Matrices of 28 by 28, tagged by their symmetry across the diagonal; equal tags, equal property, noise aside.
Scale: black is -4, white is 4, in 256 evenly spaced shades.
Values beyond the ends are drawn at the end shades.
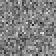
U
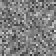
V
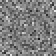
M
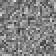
M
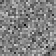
M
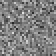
V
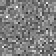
M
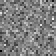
U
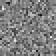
V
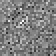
M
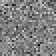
U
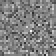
M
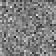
V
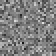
V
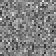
U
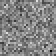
M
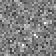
M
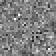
M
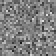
V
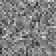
V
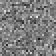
U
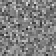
V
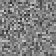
V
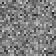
U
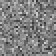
U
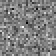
V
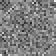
M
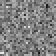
U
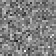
U
